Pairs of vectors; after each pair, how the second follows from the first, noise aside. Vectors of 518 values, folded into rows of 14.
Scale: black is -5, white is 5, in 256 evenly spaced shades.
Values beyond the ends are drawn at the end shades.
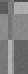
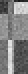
scaled up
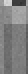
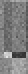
wrapped around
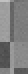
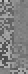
sign-scrambled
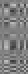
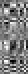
scaled up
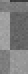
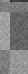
copied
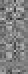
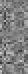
wrapped around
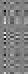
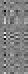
copied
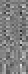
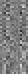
copied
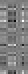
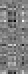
copied
